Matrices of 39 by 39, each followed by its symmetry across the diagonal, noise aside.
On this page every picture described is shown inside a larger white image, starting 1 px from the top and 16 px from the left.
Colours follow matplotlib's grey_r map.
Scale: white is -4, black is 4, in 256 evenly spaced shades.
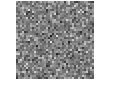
symmetric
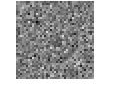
symmetric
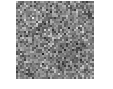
symmetric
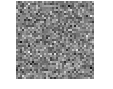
neither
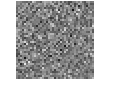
symmetric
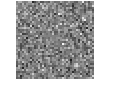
neither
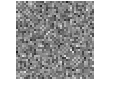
symmetric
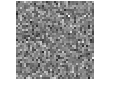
neither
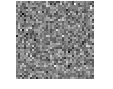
neither
